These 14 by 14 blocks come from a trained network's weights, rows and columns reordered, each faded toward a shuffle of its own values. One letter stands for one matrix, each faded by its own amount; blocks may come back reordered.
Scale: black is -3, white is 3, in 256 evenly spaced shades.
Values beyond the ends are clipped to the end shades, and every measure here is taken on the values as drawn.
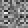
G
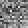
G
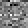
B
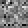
B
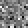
B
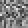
G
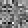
G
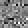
B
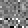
B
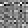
B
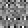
B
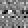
B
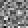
G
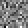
G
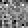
B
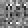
G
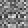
G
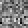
G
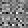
B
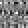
B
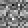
G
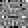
B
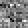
B
